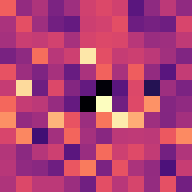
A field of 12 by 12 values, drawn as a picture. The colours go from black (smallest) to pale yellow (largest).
Values change most from cell to cell in the centre. In the centre lies a patch that is rougher than the rest. The halves do not mirror each other. No overall slope runs across the table. Overall the values sit about 50% of the way up the scale.
